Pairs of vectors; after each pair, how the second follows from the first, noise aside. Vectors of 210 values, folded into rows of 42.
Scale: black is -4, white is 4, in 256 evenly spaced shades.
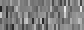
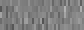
shrunk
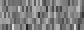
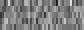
reversed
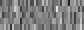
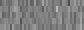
shrunk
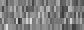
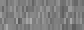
shrunk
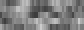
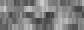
reversed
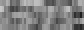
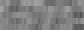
shrunk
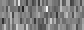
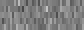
shrunk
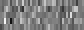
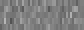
shrunk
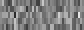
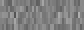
shrunk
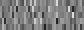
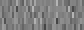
shrunk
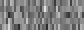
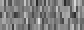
reversed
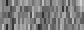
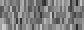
reversed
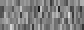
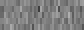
shrunk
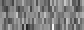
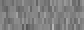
shrunk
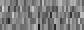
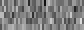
reversed
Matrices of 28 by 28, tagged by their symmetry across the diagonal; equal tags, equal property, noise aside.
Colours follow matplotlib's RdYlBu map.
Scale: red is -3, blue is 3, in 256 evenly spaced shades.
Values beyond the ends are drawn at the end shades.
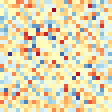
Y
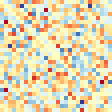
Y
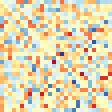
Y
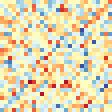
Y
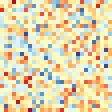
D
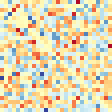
Y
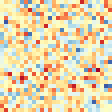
D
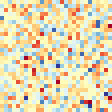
D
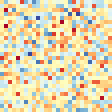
D
